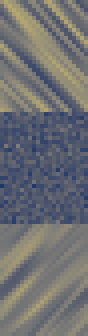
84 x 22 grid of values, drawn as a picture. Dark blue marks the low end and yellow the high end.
It is made of 3 by 1 panels. Panel 1,1: middling, slanting down to the right, strong in contrast. Panel 2,1: low, fine-grained. Panel 3,1: middling, slanting up to the right.
